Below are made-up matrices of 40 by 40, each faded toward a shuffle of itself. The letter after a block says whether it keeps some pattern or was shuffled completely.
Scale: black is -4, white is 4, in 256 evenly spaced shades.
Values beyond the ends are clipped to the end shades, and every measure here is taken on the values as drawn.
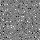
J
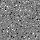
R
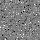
R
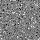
R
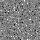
J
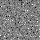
R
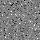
J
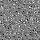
J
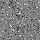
J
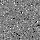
R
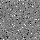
R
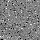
R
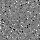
R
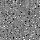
J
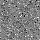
R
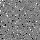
J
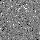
R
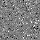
J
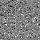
J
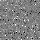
J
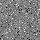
R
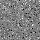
R
